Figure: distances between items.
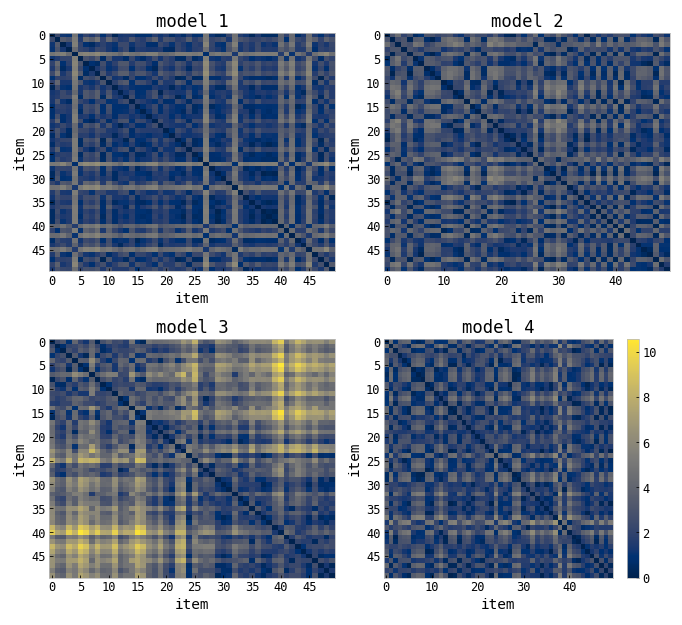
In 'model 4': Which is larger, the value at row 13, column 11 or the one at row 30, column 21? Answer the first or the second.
the second
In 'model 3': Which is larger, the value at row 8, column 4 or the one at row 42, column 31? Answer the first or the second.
the first
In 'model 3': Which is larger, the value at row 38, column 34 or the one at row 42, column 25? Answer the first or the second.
the second
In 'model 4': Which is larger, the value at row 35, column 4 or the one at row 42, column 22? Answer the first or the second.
the second
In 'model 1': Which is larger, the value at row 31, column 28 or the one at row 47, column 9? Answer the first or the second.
the first
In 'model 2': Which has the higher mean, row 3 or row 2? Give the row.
2
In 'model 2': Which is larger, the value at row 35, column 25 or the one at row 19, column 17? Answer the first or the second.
the second
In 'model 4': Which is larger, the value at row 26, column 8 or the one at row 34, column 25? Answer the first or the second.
the first
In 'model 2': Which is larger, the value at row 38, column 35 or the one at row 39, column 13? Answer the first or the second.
the first
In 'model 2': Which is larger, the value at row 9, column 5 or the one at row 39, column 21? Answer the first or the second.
the first
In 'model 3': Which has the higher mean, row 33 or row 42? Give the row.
42
